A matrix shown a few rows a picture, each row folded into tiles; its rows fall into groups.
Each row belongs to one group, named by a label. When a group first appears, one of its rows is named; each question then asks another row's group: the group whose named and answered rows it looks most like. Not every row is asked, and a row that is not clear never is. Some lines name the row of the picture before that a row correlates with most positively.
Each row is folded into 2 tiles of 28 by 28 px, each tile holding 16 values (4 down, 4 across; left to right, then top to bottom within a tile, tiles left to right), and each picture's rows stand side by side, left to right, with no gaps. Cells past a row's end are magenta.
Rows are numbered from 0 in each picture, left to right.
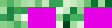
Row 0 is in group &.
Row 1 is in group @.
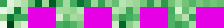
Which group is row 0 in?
@
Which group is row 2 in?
@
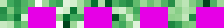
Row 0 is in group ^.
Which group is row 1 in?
@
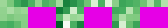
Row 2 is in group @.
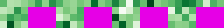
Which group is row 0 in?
@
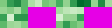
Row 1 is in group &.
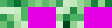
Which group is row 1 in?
@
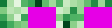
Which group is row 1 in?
@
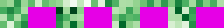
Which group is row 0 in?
^
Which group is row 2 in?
@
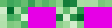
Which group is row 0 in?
&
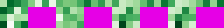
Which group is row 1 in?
&
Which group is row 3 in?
@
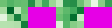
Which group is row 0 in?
&
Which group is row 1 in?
^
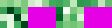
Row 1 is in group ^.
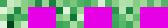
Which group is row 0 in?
@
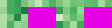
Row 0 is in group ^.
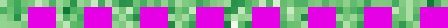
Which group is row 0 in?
^
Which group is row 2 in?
&
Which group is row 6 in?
^
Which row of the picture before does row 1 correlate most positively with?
0
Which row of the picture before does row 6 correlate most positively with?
1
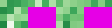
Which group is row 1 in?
@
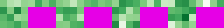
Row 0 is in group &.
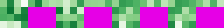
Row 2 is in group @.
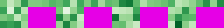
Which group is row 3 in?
@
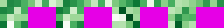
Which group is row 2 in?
&
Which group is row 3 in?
@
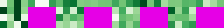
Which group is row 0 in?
^
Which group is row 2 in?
&
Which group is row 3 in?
^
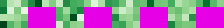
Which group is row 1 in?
^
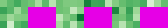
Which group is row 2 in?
^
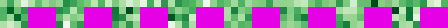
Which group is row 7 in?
^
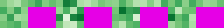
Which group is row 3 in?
^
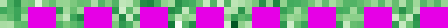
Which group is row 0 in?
^
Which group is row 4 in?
@
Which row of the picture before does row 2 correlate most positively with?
0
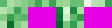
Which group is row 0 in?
@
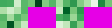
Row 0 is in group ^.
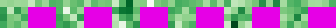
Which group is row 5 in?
^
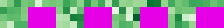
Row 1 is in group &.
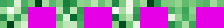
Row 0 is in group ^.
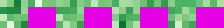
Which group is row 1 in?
^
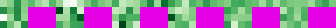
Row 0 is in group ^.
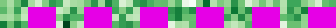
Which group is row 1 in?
@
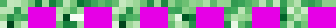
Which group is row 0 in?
@
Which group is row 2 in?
@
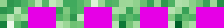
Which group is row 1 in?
^
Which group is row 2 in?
@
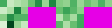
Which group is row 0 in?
@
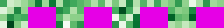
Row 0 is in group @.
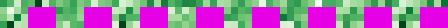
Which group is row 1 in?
^
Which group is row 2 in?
@
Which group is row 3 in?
&
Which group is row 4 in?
^
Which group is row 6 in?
@
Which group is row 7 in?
@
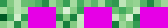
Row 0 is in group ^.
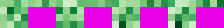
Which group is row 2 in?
@
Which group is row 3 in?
@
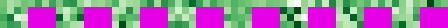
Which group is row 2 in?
@
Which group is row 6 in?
&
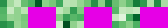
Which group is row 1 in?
@
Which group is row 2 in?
&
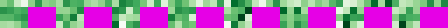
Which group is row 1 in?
^
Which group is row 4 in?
^
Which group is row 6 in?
@
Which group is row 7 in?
@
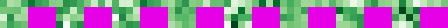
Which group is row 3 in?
^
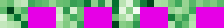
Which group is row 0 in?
&
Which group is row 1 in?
&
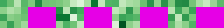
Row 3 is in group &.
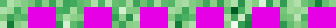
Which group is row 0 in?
@
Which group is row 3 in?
@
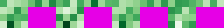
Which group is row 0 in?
@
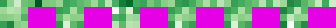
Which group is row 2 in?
&
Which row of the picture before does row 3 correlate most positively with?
3
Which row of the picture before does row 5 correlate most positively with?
3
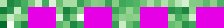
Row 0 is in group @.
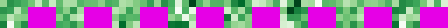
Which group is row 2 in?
@
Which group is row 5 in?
^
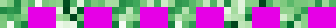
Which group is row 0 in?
^
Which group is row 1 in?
&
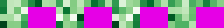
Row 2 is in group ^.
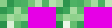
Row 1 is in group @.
